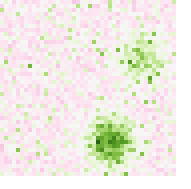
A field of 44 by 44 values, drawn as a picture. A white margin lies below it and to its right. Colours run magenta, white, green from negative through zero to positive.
Bumps: two. Ninth with the highest average: bottom middle. Mirror symmetry: none. Histogram: skewed, a long tail of high values.
